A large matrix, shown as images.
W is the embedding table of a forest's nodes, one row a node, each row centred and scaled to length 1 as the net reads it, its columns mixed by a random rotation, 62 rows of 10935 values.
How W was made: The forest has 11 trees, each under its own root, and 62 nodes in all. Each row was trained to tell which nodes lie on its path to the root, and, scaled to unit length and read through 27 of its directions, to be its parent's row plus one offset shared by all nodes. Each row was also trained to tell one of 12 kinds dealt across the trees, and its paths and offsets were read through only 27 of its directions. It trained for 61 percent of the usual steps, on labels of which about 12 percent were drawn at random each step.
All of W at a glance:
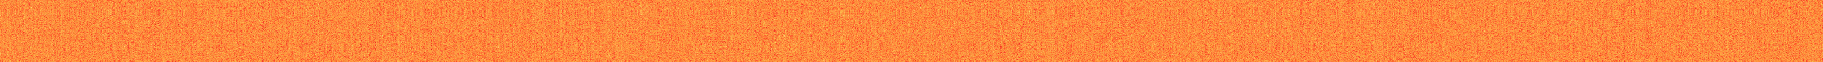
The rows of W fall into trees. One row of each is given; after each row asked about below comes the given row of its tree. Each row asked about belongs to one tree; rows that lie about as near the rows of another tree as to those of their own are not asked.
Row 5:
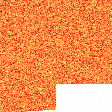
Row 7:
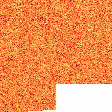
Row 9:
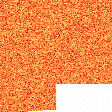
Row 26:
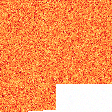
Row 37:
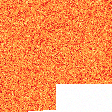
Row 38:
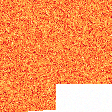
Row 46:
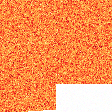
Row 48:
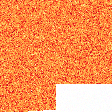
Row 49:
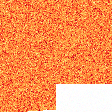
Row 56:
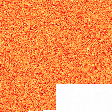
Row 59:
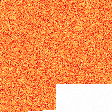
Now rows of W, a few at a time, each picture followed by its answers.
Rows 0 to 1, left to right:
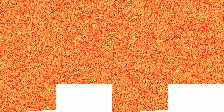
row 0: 46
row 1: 38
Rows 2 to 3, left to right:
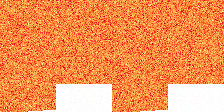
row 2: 26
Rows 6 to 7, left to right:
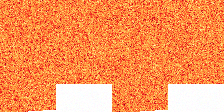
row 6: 37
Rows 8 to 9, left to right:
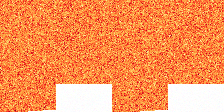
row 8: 46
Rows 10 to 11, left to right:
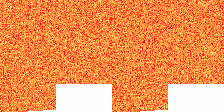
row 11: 37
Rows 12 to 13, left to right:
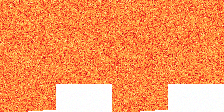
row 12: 37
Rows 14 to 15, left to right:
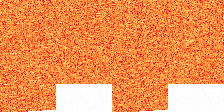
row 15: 49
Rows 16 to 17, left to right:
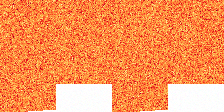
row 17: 46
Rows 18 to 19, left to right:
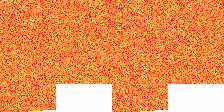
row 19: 38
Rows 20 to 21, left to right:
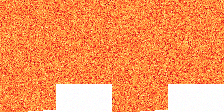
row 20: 56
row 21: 59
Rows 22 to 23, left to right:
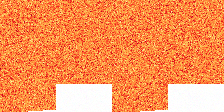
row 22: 26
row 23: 59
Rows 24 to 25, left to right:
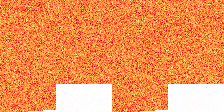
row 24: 5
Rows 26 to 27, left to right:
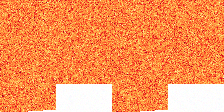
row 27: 38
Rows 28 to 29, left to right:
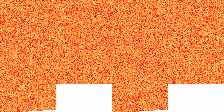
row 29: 9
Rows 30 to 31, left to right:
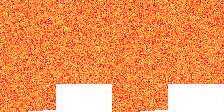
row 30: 37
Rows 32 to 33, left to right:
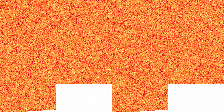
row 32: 5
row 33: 38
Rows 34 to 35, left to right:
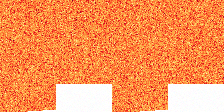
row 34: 49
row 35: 56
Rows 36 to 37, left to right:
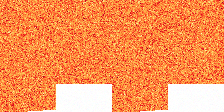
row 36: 7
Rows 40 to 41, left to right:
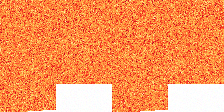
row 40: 49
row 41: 37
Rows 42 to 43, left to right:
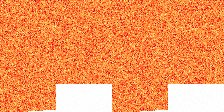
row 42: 38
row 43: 5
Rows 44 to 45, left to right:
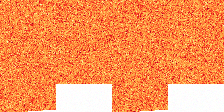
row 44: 46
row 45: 49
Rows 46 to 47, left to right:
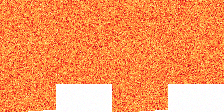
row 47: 7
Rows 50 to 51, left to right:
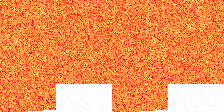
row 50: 46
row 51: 7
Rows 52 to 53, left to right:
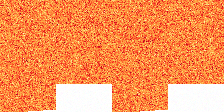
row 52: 48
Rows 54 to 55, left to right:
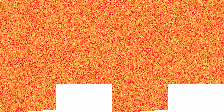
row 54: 9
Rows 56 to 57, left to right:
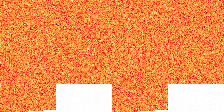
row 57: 48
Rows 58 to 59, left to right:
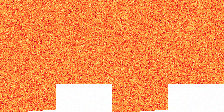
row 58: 37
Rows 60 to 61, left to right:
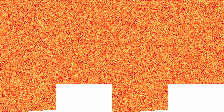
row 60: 26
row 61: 26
